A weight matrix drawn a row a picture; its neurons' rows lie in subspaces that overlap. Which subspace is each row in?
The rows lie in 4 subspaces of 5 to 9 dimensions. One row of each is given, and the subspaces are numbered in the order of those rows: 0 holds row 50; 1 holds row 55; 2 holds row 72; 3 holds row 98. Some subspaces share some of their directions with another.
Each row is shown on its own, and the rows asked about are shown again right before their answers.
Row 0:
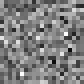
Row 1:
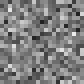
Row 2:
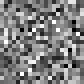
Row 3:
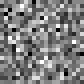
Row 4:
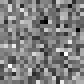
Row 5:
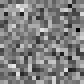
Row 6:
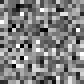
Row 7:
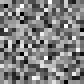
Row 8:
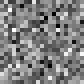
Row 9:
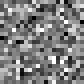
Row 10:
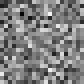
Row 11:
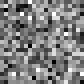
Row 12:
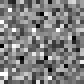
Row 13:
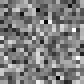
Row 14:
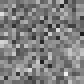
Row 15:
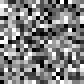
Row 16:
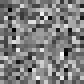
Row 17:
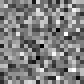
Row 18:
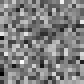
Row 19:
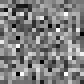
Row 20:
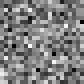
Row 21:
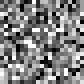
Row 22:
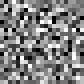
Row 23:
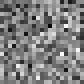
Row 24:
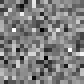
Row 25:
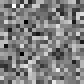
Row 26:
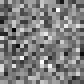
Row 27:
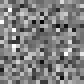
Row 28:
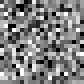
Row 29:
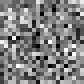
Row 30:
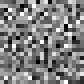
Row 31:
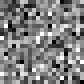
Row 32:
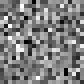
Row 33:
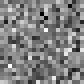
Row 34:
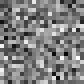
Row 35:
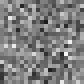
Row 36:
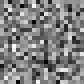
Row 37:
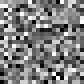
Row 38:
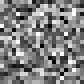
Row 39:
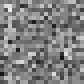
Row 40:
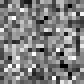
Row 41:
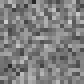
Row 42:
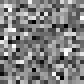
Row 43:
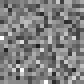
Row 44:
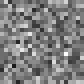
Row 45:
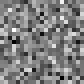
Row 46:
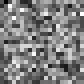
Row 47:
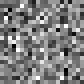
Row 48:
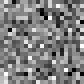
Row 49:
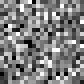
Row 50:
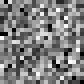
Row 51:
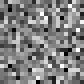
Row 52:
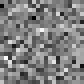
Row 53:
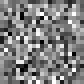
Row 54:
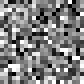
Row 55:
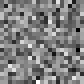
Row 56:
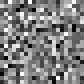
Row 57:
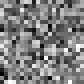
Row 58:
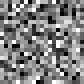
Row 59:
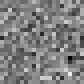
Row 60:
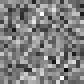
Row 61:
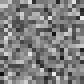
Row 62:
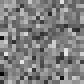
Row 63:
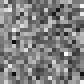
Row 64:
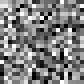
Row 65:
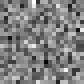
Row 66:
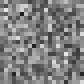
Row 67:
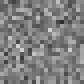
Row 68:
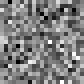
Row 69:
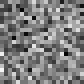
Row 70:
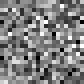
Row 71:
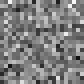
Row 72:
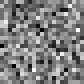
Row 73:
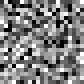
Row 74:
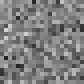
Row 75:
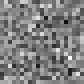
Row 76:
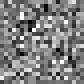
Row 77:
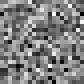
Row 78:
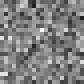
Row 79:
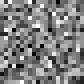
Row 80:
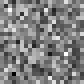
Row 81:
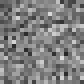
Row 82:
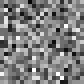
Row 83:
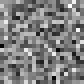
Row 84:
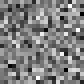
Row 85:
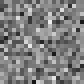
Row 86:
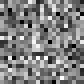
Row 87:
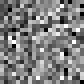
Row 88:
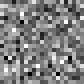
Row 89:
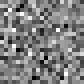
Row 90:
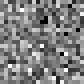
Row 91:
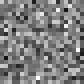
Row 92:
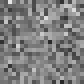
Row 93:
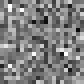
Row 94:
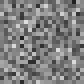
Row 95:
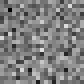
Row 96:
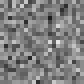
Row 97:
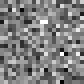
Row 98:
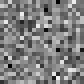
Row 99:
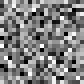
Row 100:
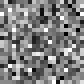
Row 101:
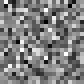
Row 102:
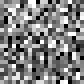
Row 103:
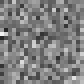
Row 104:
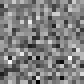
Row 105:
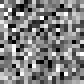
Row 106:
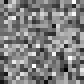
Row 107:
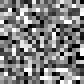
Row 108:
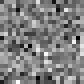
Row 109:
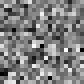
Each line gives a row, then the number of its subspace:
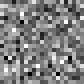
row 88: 1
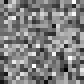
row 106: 3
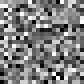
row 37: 3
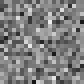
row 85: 1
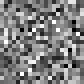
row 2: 1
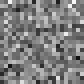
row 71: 1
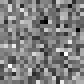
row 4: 3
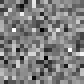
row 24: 0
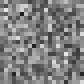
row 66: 0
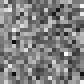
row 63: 2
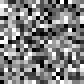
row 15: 1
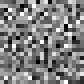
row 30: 0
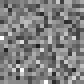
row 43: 1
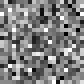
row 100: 1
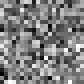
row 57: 0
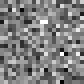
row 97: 3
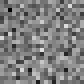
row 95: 1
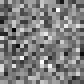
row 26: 0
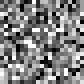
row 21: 2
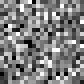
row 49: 2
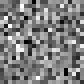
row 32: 2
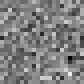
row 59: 3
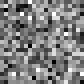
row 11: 2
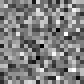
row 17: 1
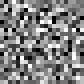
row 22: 0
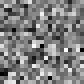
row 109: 0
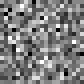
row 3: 2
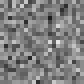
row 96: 1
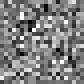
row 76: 1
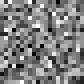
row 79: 0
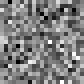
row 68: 1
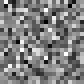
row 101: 0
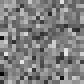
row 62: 0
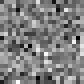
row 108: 0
